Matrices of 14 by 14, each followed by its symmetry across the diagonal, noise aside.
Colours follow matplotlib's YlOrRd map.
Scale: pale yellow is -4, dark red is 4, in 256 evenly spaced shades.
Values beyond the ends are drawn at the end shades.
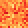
antisymmetric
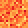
symmetric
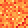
symmetric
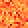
neither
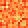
symmetric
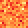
neither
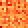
antisymmetric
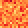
neither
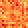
antisymmetric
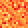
antisymmetric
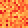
neither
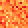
antisymmetric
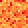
neither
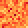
symmetric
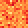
neither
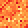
symmetric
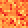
antisymmetric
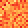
symmetric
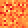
antisymmetric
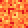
symmetric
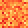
neither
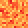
symmetric
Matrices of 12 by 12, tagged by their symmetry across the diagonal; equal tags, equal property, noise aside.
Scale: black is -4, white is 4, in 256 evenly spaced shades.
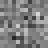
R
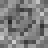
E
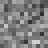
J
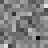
E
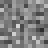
J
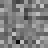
J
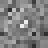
E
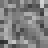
R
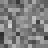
J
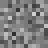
R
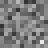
E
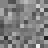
R
